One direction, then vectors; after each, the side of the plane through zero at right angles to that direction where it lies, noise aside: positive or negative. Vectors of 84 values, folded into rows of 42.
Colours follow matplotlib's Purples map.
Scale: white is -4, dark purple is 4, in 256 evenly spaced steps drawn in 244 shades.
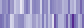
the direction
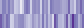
positive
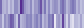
negative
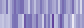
negative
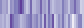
negative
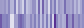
positive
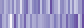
positive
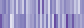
positive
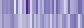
positive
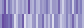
positive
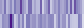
negative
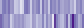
positive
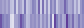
positive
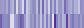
positive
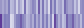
positive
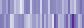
positive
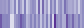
positive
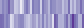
positive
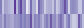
negative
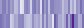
positive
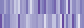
positive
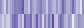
negative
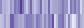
negative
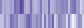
negative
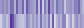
negative
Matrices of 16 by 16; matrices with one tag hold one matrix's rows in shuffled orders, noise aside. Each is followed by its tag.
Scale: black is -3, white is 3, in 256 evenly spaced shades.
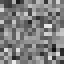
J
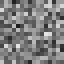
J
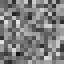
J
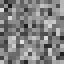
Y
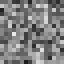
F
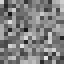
Y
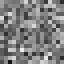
Y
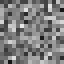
Y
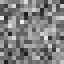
Y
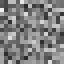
Y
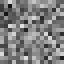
Y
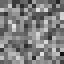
F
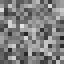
Y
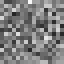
J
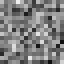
F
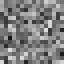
Y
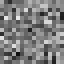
J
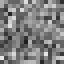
Y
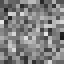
Y
